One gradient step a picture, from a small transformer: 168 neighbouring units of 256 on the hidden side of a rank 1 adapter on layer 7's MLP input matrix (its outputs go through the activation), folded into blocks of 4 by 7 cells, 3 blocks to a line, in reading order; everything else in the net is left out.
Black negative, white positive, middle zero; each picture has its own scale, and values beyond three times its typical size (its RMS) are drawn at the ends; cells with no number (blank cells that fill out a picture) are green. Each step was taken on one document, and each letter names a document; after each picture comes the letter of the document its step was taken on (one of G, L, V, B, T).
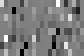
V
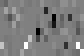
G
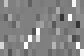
V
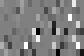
V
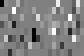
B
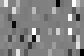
B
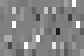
V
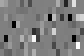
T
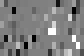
B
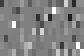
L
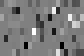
L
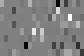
L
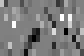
T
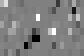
B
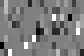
G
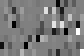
G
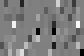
V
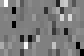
V
